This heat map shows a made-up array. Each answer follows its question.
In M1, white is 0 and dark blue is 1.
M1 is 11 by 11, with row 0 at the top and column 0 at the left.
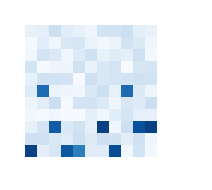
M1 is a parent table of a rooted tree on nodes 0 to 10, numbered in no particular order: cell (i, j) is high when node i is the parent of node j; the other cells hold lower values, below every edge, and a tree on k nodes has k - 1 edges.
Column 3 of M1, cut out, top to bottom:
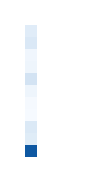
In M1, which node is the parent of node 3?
10
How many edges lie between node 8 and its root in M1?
1
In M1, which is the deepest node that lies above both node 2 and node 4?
8
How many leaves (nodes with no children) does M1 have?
8
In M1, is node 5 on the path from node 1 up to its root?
yes
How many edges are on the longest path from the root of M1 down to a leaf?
3
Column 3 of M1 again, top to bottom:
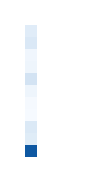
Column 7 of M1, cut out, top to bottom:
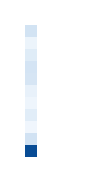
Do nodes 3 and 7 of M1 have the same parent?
yes
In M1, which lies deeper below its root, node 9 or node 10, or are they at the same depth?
the same depth
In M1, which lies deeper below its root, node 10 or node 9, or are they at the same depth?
the same depth
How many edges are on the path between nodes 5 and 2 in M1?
2
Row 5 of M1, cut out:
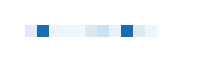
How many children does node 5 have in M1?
2
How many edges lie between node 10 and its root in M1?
2
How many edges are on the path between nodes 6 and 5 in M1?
2
